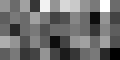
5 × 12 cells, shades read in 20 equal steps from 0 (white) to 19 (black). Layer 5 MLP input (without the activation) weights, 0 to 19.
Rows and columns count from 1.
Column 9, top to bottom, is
8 11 11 7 11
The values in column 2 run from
8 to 16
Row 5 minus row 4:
6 2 2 5 -4 -4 3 7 4 -1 9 6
